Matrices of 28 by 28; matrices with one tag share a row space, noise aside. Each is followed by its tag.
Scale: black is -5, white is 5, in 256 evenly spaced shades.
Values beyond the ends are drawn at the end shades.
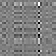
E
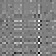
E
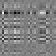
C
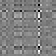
E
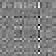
E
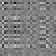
C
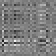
C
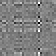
E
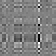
E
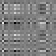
C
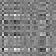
C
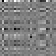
C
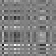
C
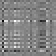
C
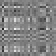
C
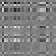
C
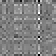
E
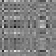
C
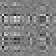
C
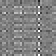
E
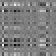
C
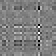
E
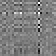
E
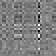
E
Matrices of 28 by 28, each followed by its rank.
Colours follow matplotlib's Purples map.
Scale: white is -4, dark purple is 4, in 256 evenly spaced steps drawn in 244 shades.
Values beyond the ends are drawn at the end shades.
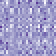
three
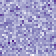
full rank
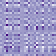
two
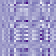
two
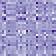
three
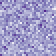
full rank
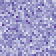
full rank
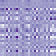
two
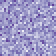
full rank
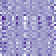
three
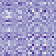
three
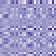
two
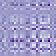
two
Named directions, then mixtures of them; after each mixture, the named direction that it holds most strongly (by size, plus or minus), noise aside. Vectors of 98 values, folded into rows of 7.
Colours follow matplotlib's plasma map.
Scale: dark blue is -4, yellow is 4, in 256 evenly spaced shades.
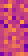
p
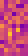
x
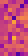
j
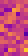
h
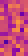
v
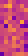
p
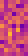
x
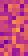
v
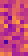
p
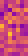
x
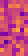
v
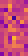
p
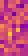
x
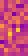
x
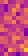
h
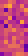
p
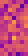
j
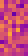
x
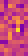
x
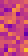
h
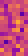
v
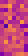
p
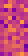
p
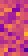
h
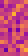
x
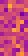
v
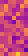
j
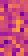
v
